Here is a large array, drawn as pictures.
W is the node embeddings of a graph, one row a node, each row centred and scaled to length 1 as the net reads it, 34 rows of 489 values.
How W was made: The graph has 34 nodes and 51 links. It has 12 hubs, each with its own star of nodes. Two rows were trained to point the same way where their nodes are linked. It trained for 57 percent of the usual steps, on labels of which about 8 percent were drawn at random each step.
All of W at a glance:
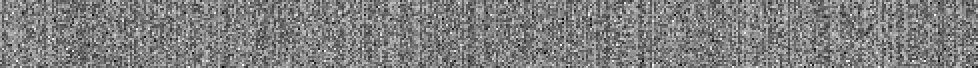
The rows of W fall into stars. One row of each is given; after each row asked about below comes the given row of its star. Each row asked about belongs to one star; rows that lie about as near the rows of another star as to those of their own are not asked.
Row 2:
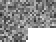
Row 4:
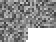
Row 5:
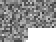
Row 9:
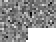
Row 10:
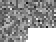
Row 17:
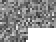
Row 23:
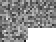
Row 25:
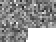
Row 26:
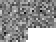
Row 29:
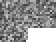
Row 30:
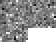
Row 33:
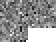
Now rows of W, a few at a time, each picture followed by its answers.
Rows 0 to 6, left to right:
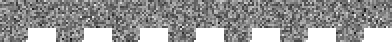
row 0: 17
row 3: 25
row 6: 5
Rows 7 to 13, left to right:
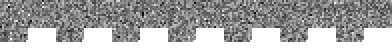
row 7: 30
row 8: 25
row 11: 29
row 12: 9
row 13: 9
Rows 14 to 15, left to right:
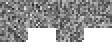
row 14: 4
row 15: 33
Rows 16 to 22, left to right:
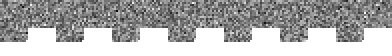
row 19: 29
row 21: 26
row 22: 2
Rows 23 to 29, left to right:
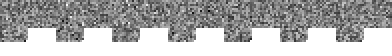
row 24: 33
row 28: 30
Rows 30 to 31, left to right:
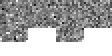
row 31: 10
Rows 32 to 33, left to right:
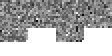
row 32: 23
